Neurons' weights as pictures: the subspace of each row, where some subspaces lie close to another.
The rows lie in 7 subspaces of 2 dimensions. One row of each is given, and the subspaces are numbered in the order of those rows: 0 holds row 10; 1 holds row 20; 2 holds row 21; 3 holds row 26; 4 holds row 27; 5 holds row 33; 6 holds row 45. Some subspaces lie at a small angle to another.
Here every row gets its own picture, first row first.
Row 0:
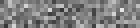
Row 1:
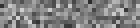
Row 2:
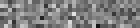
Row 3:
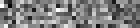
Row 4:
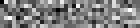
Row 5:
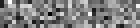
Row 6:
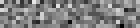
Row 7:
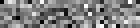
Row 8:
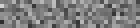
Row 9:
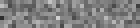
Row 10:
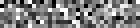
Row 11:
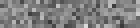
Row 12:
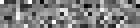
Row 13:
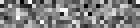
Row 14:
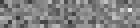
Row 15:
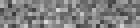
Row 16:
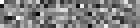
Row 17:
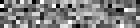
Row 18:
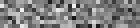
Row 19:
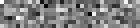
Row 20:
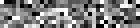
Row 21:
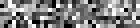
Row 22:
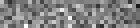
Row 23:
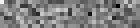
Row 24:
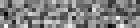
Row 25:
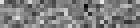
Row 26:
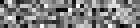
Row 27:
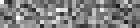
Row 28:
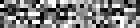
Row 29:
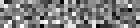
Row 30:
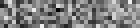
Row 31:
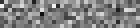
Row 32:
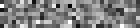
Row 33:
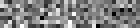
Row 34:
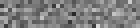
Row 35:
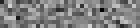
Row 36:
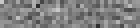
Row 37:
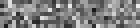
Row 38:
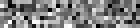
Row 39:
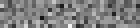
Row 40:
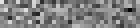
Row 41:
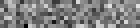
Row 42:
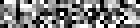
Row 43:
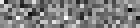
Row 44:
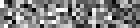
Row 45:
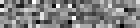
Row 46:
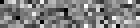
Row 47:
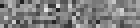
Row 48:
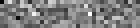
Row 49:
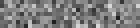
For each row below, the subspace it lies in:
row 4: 6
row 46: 1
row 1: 2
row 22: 1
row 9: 2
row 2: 5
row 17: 6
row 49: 0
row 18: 6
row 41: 0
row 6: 6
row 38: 2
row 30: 4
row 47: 4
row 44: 4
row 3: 4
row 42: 0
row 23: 4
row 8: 0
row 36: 6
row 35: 3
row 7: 1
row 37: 2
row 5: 2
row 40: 6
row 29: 5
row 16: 3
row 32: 6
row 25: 1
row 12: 0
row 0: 1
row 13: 0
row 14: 5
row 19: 3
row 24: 3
